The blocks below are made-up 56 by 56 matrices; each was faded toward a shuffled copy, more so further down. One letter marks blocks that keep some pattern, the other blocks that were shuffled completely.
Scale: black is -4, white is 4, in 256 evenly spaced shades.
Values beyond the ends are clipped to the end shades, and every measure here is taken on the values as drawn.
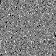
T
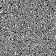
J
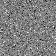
J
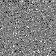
T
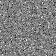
J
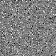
T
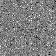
T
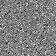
J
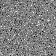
J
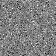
J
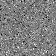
J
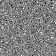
T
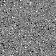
T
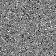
J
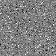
T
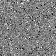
T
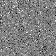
T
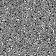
J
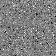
T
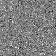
T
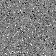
J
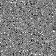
T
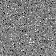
J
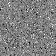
T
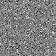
T
